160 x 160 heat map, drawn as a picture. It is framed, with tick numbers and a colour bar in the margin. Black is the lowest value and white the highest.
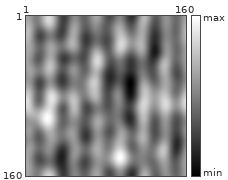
Overall the values sit about 50% of the way up the scale. The field is smooth, with broad soft blobs. The ninth with the lowest average is the centre. The histogram is bell-shaped. Upright stripes repeat 7 times across the table. No overall slope runs across the table.
